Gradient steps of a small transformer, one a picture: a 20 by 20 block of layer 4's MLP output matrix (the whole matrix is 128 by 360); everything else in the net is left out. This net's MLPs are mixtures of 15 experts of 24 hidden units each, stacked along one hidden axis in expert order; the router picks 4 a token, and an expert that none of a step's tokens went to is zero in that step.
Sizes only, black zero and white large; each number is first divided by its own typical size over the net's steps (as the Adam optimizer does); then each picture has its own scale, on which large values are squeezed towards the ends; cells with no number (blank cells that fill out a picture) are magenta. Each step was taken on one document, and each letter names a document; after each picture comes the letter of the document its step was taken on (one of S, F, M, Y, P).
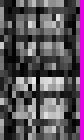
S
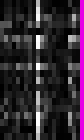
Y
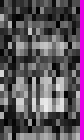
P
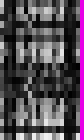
S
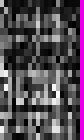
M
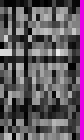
M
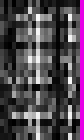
Y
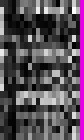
P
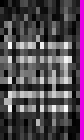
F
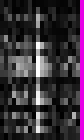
Y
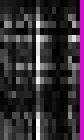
Y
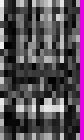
S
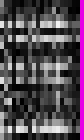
M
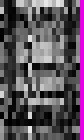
S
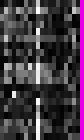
Y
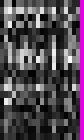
F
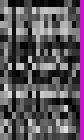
M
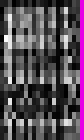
F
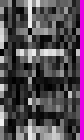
S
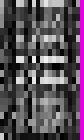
S
